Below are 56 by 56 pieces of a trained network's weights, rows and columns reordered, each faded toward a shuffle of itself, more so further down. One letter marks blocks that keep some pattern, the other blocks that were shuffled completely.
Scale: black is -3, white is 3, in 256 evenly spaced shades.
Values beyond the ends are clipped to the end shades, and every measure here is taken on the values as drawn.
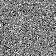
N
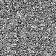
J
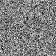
J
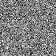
J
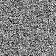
J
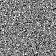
N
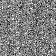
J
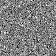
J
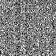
J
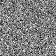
N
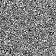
N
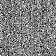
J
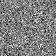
N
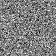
J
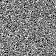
J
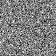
J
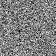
N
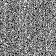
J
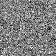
J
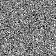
N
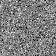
N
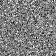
N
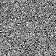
N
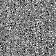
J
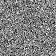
N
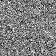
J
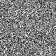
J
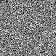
N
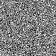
N
